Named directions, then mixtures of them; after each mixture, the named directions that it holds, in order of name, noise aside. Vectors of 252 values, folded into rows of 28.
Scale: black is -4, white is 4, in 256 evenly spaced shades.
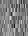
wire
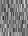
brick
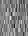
wire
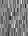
brick, wire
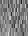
brick, wire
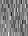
brick, wire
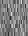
brick, wire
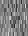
brick, wire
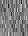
brick, wire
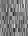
brick, wire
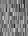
brick, wire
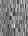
wire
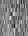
wire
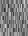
brick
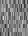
brick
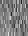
brick, wire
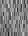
brick, wire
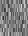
brick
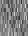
brick, wire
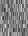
brick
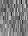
brick, wire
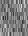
brick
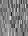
brick, wire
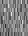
brick, wire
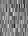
brick, wire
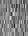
wire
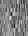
wire
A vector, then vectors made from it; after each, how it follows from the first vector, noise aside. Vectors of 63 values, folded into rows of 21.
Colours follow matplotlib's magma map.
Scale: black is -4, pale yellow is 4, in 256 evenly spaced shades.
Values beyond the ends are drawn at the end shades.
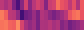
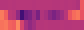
partly zeroed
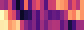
scaled up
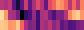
scaled up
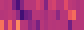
partly zeroed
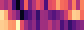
scaled up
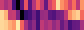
scaled up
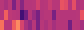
partly zeroed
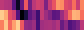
scaled up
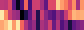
scaled up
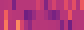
partly zeroed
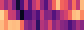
scaled up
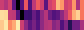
scaled up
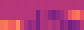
partly zeroed
